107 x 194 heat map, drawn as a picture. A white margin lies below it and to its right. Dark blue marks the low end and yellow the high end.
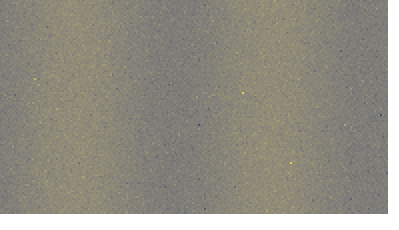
No seam splits the table. Stripes running up and down repeat 2 times from left to right. No row or column stands out.
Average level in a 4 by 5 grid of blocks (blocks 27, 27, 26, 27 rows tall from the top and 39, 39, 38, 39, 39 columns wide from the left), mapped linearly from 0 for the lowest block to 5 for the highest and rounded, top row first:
33050 / 33050 / 33050 / 33050
